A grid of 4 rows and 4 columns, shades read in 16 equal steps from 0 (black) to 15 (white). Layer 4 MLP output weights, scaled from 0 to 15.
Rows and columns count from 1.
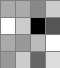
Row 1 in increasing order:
8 10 10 12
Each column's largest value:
15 12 11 15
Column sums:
44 43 25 45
